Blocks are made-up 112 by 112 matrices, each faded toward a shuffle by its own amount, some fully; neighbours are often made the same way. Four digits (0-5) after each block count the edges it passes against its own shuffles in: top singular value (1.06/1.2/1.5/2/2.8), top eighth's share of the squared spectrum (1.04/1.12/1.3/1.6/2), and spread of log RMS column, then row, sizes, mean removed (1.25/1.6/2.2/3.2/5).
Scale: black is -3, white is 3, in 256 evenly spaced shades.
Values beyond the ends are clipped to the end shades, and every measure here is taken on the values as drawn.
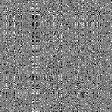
5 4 3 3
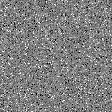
3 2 1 0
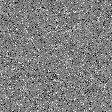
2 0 0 0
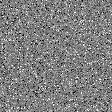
2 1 0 0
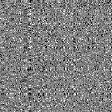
5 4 3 3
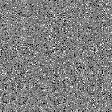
4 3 1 1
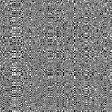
5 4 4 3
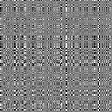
5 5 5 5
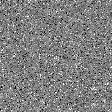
3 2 1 0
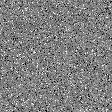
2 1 0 0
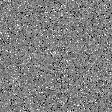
2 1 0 0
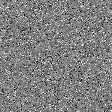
2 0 0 0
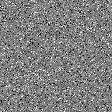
3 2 0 0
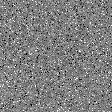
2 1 0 0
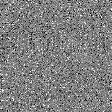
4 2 1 1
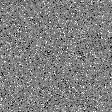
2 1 0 0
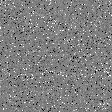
0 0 0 0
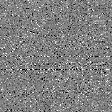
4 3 0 2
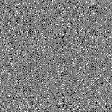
4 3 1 2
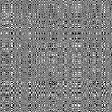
5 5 4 4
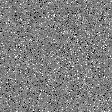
2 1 1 0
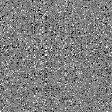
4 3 2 1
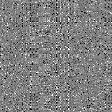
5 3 2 2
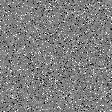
2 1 0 0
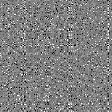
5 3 2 2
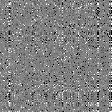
5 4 3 2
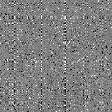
5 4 3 2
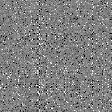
4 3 2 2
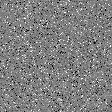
2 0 0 0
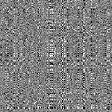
5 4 4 3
